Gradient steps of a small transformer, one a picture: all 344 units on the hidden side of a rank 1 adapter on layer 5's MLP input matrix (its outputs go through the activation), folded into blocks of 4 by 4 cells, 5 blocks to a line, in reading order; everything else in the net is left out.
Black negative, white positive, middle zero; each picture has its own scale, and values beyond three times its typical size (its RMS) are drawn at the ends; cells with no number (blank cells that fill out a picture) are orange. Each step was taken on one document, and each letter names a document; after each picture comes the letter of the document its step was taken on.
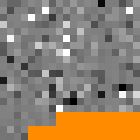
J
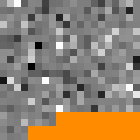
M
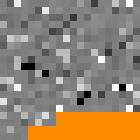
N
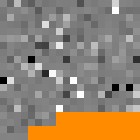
N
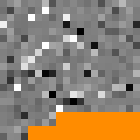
J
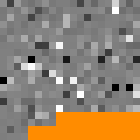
N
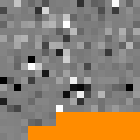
N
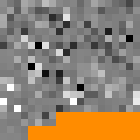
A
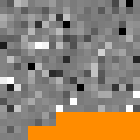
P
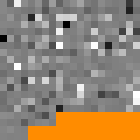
M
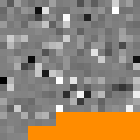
N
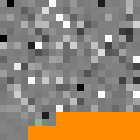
M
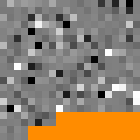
M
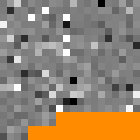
J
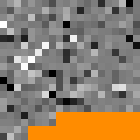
J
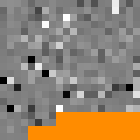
N
